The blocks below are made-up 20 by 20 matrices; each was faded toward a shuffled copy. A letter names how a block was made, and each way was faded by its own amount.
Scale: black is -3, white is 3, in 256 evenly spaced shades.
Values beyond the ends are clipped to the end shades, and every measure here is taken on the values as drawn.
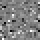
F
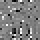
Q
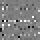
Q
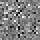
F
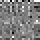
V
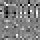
V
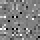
Q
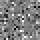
F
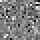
F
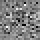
F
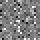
F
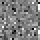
F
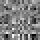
V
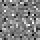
F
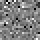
F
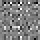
V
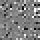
Q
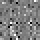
Q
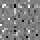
Q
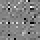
Q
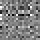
V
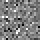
F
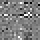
V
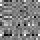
V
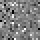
F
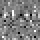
Q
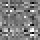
V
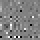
V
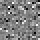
F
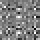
V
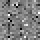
F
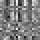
V
